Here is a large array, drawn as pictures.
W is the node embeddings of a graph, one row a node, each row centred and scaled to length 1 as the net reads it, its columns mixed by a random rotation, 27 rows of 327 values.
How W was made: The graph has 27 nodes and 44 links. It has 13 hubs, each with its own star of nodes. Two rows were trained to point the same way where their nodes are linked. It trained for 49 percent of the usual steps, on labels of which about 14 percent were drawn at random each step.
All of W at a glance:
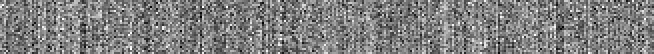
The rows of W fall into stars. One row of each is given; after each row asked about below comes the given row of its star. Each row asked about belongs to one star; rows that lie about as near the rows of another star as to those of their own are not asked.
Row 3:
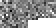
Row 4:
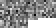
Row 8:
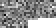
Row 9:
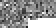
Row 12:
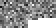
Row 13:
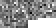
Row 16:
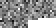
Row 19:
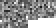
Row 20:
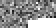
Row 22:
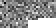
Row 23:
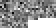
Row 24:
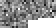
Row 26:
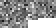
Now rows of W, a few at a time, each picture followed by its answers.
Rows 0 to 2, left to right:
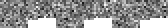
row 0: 20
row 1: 8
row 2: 24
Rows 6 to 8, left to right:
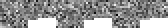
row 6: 16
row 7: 3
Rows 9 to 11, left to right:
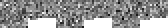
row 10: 19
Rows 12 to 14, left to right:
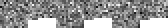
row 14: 13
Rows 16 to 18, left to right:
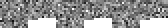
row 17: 22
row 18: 12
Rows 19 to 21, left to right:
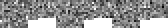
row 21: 26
